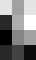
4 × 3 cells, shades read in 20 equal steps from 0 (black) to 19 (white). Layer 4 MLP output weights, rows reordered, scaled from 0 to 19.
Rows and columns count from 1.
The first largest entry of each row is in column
1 3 3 2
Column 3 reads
17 19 12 1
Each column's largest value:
17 13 19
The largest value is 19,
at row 2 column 3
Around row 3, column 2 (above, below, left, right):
13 5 0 12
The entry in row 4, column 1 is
3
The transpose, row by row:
17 3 0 3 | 12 13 10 5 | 17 19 12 1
